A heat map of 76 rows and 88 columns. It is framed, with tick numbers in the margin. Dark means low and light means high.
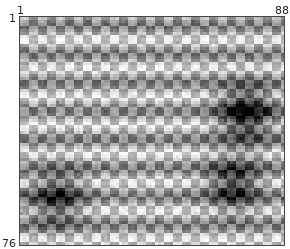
Ninth with the lowest average: middle right. Stripes: horizontal, repeating 8 times. Dips: three. Slope: none.
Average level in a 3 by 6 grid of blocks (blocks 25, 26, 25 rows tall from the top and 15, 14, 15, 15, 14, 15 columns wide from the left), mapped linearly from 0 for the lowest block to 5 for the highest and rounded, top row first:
4 4 4 4 4 4
5 5 5 5 1 0
1 3 5 5 2 3
